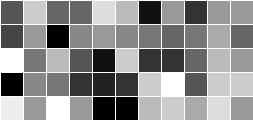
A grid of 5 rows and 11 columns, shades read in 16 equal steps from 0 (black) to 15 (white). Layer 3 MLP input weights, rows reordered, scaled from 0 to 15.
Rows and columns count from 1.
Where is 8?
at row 2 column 4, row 2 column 6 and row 4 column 2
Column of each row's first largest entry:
5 10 1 8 3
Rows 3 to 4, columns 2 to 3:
7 11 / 8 7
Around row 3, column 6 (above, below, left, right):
8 3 1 3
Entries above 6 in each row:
6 7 6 6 9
